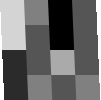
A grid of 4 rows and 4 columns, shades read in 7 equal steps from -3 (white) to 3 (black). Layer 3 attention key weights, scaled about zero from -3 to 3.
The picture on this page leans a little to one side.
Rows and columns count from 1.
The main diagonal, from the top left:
-2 1 -1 0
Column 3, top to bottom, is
3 3 -1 1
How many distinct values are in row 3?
3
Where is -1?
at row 3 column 3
